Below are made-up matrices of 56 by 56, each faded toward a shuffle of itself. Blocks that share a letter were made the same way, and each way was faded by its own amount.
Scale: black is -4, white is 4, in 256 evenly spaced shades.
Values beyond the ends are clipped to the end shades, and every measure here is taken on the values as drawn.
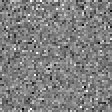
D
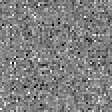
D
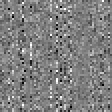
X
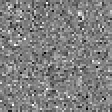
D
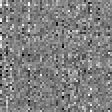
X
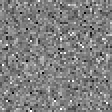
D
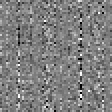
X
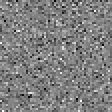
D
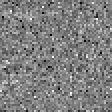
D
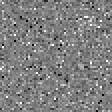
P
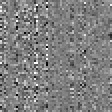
X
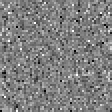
D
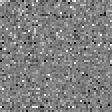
P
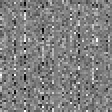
X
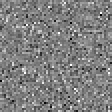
D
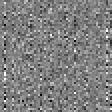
X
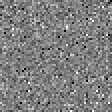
D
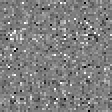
P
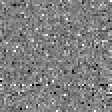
P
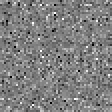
P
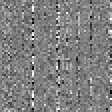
X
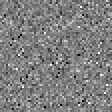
D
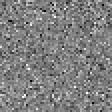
D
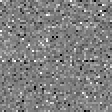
P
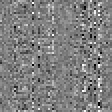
X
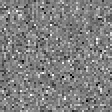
D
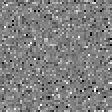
P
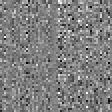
X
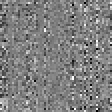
X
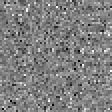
D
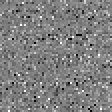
P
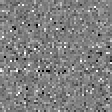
P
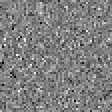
D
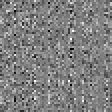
X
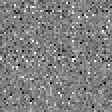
P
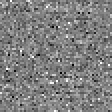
D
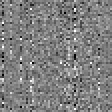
X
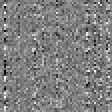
X
